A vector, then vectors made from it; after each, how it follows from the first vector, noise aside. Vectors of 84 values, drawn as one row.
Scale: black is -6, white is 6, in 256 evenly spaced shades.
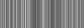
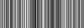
scaled up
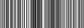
scaled up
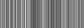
copied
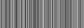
sign-scrambled
